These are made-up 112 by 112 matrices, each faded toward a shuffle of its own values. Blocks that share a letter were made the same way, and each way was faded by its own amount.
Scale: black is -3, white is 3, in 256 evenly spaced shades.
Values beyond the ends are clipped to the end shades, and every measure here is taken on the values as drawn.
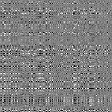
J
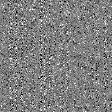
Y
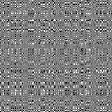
J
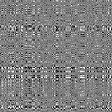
J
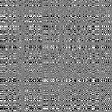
J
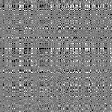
J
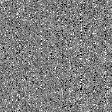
Y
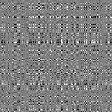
J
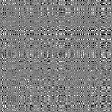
J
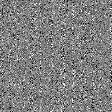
Y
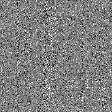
Y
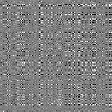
J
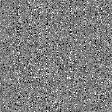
Y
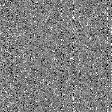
Y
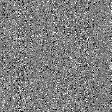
Y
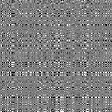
J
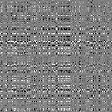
J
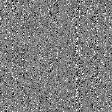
Y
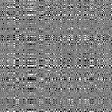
J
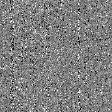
Y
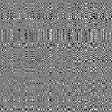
J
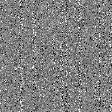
Y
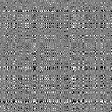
J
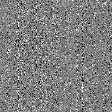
Y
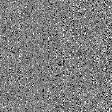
Y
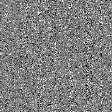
Y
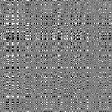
J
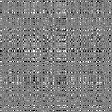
J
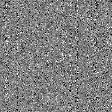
Y
